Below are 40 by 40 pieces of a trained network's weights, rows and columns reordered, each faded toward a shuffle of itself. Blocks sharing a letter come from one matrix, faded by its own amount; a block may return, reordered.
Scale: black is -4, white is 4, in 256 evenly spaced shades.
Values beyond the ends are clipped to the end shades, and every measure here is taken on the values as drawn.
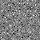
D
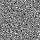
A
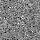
A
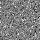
D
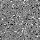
A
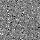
D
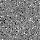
A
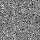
D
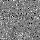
A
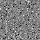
D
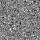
A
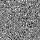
D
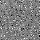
D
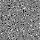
D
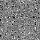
D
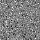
D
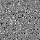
A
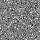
A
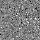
D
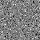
D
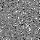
D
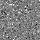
A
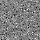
D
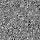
A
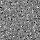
D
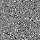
D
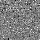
A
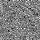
A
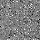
D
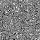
A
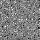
D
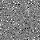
D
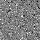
D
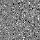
D
